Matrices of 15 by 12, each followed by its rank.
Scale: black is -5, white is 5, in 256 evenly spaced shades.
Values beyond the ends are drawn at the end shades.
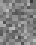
full rank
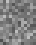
full rank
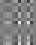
one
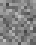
full rank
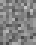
full rank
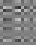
one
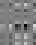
one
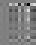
one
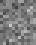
full rank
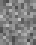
full rank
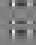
one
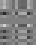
one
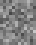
full rank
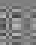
one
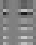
one
